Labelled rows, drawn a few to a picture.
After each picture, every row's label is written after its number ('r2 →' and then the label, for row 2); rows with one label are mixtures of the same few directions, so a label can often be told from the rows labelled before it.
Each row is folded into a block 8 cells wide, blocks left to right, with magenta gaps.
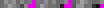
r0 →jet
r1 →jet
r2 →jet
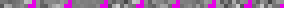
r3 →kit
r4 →jet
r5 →jet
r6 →kit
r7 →jet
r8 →kit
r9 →jet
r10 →kit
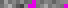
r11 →jet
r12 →kit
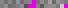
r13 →jet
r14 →jet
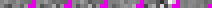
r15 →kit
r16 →kit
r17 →kit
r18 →jet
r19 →kit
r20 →kit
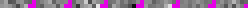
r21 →jet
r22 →jet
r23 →jet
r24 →jet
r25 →jet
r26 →kit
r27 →kit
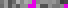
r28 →kit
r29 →kit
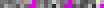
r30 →kit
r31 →kit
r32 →kit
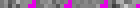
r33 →kit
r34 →jet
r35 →jet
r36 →jet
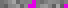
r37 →jet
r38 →kit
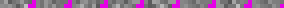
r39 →jet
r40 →kit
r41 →kit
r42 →kit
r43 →jet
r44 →jet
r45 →jet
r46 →jet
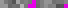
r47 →jet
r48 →jet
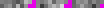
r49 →kit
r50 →jet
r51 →jet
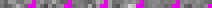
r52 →jet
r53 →kit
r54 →kit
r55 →jet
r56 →jet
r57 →kit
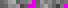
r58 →jet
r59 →jet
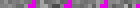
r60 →jet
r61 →jet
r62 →kit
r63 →kit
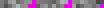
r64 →jet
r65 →kit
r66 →kit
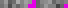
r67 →kit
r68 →jet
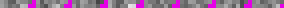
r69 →jet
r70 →jet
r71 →kit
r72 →jet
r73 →jet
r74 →jet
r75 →kit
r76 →jet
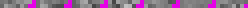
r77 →kit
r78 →jet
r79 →jet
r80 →jet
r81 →kit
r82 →jet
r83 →kit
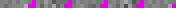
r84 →jet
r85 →kit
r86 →jet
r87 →kit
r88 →jet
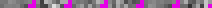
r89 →jet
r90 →jet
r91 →kit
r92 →kit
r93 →jet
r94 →kit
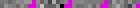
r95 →kit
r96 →jet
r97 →kit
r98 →jet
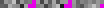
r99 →jet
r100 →jet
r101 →jet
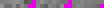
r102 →kit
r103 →kit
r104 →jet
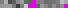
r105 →jet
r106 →kit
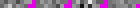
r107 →kit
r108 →jet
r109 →kit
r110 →jet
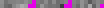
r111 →jet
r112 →jet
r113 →kit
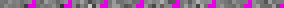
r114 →jet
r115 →jet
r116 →kit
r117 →jet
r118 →kit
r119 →kit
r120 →jet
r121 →jet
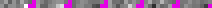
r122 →jet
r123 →jet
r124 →jet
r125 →jet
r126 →kit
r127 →jet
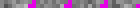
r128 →jet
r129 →jet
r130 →kit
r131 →jet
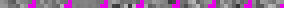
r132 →jet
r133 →jet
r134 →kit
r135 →kit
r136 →kit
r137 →jet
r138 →jet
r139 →jet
